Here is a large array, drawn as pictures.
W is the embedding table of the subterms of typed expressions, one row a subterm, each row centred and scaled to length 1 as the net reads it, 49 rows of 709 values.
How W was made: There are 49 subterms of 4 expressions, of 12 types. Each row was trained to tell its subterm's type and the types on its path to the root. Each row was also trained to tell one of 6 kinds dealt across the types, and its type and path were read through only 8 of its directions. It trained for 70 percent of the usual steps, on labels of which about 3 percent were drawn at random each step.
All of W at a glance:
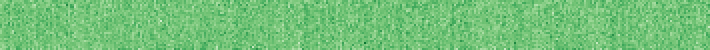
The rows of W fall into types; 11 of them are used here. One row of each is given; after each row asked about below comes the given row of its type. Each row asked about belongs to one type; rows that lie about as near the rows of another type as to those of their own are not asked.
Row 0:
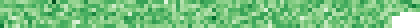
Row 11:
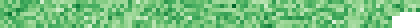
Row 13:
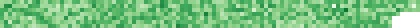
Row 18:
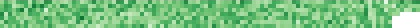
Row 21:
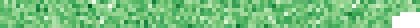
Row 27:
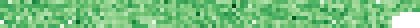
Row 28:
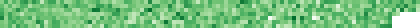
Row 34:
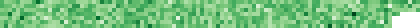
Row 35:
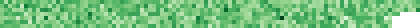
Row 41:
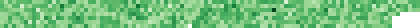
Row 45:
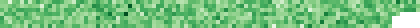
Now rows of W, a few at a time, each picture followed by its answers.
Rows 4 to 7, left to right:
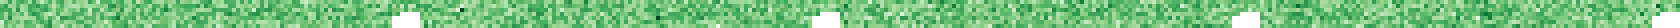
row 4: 18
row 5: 34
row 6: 18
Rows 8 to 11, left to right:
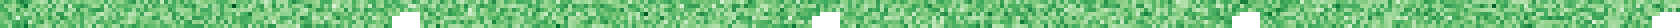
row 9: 18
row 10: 45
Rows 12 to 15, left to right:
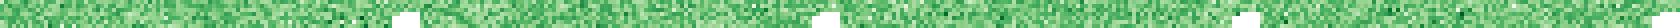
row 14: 27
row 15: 11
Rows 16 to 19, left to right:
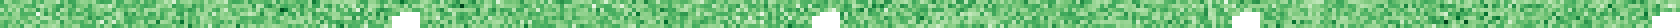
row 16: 34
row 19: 11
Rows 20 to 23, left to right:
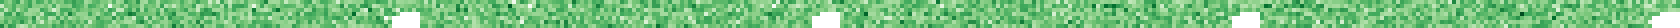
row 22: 11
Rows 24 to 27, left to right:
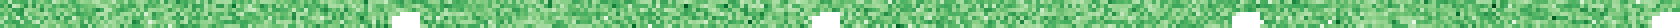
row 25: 27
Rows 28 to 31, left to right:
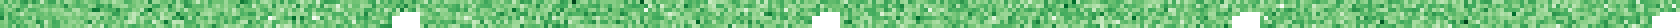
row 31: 45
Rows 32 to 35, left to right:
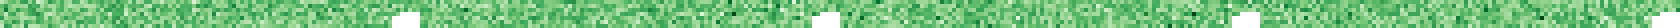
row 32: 18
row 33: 21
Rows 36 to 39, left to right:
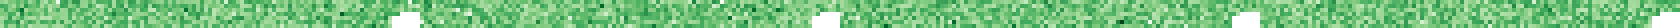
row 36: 34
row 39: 34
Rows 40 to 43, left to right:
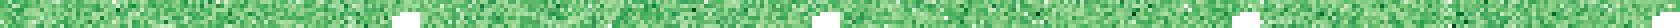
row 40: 11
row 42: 11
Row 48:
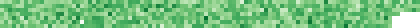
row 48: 34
